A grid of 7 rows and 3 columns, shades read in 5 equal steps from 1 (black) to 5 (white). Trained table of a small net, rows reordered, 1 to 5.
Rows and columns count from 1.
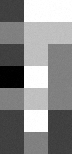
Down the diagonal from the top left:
2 4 3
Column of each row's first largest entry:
2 2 2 2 2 2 2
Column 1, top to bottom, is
2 3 2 1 3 2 2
